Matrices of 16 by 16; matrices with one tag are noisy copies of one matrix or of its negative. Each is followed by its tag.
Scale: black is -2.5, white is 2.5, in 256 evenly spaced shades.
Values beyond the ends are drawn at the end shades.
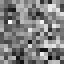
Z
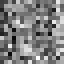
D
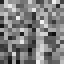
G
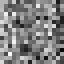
D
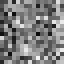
D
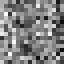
D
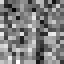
G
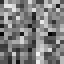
G
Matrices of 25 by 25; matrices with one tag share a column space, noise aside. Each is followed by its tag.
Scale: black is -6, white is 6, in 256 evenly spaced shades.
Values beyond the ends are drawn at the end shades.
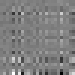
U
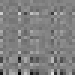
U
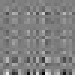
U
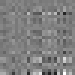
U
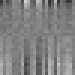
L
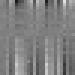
L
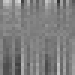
L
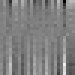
L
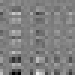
U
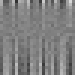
L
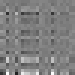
U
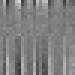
L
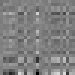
U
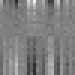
L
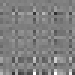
U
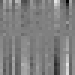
L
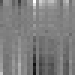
L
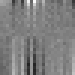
L
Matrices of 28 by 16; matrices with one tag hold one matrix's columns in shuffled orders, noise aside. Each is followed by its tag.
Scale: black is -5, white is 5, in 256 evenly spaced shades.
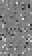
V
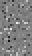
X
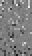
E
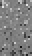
E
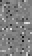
X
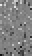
E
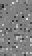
V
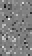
V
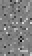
X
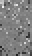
E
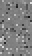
V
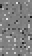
V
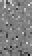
E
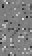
V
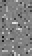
X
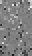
E
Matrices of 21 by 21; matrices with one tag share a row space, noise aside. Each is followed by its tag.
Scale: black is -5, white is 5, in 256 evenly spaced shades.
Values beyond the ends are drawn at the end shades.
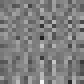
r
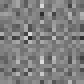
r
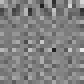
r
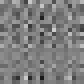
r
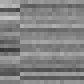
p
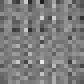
r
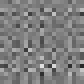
r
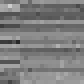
p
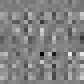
r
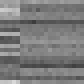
p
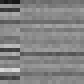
p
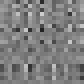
r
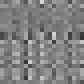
r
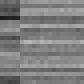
p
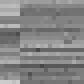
p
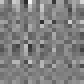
r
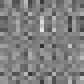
r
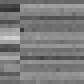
p
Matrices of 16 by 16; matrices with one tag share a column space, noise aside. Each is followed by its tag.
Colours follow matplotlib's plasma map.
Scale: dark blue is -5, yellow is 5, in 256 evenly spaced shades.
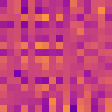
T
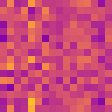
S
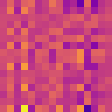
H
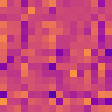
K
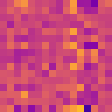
H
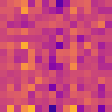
H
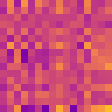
H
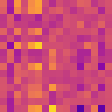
H
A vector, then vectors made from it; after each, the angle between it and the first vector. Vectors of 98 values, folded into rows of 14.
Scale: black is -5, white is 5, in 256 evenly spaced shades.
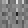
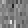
orthogonal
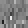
orthogonal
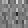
nearly parallel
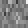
partly opposed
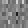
nearly parallel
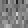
nearly opposite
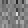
nearly opposite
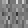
nearly parallel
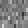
partly opposed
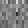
nearly parallel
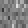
partly aligned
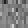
partly opposed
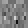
partly aligned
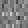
partly opposed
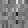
nearly parallel
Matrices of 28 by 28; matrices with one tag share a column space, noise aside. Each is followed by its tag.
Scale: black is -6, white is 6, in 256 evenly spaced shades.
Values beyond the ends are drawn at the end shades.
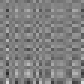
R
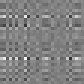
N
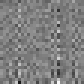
R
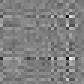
N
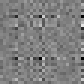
N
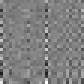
R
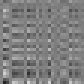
R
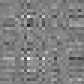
N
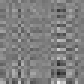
R
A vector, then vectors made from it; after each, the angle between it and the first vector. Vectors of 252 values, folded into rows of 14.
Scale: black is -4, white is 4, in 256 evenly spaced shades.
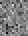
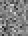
partly aligned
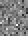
partly opposed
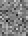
partly opposed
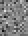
partly aligned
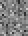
partly aligned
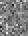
nearly opposite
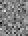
partly aligned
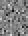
orthogonal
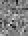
orthogonal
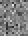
nearly parallel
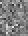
nearly opposite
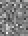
nearly opposite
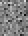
orthogonal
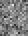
partly aligned
